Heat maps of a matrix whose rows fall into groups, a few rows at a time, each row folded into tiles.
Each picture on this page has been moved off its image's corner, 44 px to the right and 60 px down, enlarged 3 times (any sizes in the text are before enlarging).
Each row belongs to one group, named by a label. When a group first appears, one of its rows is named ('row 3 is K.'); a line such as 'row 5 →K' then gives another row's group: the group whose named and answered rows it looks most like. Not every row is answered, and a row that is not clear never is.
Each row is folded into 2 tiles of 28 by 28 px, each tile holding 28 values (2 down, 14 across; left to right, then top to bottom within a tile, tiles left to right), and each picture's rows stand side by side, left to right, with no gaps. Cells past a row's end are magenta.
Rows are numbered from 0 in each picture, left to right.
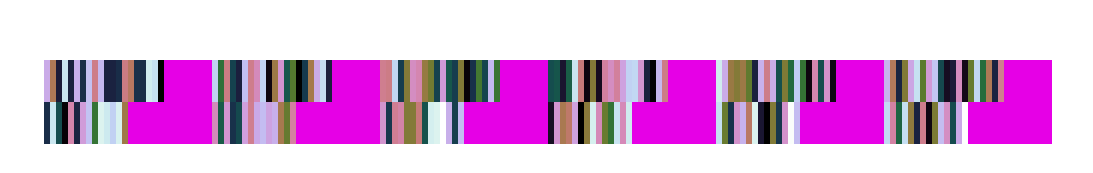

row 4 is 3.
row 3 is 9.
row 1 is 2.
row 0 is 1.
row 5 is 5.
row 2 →2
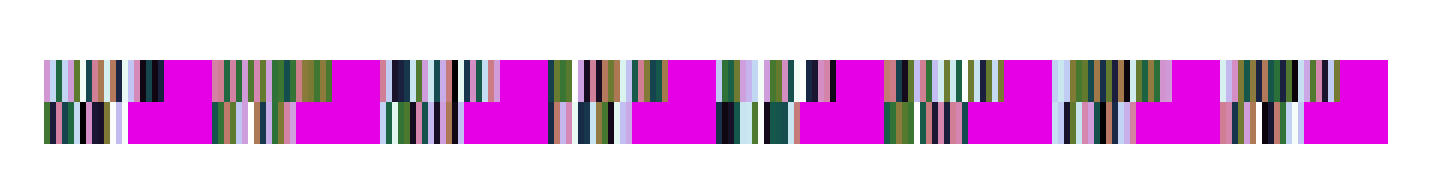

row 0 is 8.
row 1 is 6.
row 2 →2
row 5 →8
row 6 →3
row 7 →3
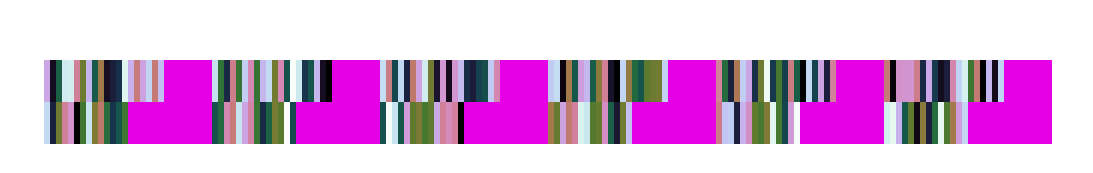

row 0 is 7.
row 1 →8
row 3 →6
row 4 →5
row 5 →5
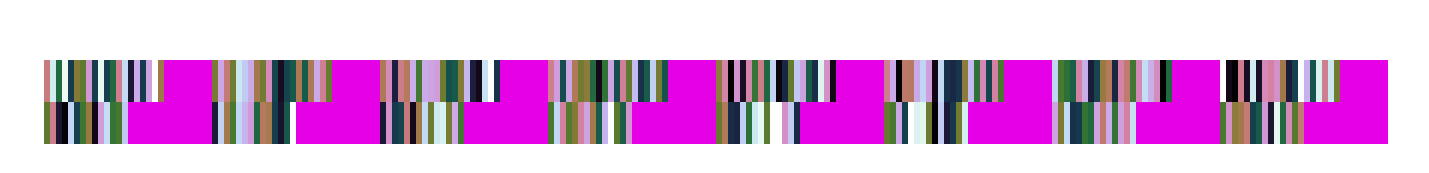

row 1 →6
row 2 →1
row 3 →1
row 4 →1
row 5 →6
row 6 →5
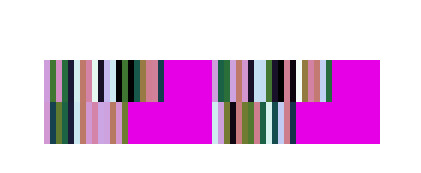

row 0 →2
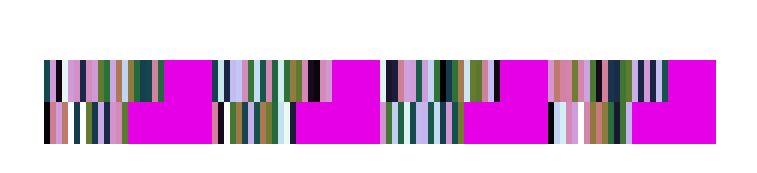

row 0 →9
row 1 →9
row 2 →7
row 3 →6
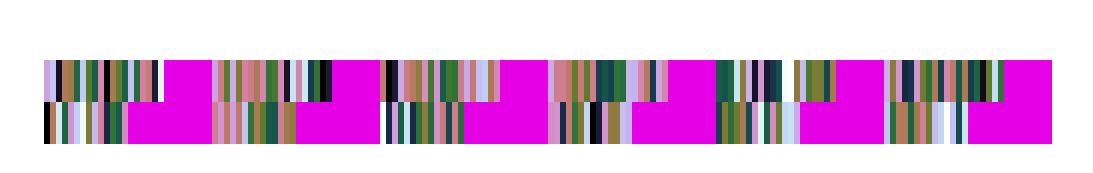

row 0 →6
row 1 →8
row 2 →7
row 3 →3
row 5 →2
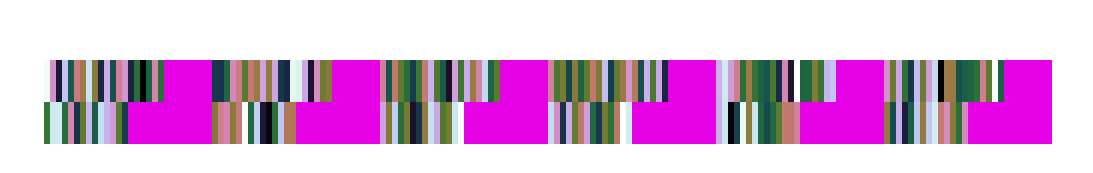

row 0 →1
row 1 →8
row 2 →5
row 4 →3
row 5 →2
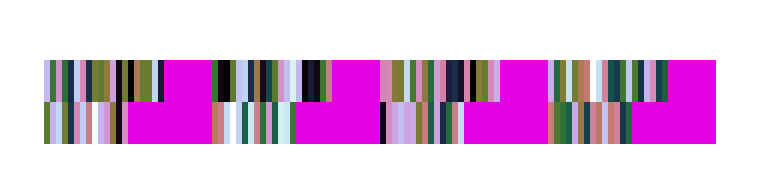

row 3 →7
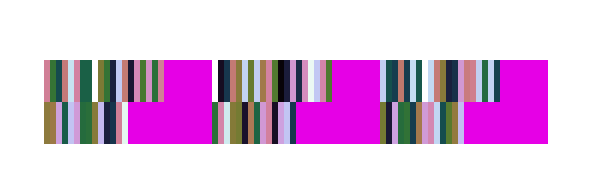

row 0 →5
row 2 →7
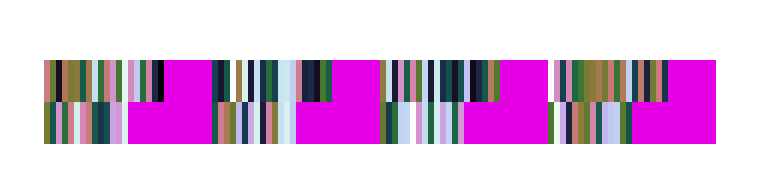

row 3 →1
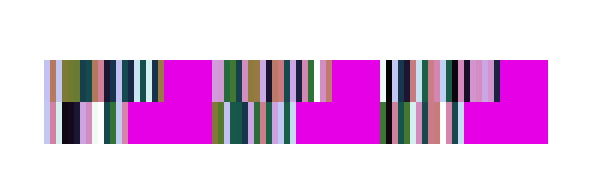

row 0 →5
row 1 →2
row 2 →2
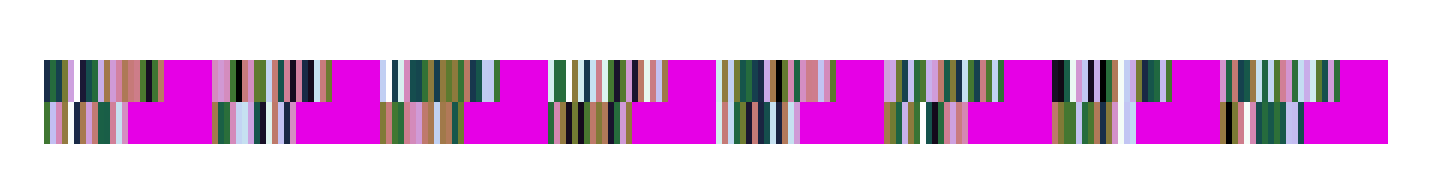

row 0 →9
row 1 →6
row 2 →1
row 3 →7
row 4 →5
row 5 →3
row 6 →9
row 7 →8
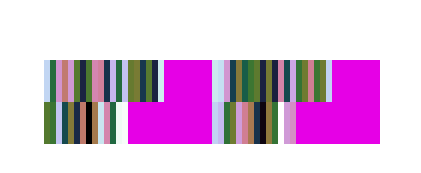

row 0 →5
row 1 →3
